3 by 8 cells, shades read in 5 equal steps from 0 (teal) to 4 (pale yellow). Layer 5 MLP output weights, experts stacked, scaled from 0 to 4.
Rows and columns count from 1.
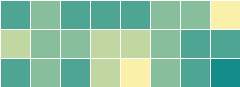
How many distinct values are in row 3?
5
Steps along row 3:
up down up up down down down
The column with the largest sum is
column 5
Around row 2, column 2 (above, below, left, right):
2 2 3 2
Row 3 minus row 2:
-2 0 -1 0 1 0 0 -1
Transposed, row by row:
1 3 1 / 2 2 2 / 1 2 1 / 1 3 3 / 1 3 4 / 2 2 2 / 2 1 1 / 4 1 0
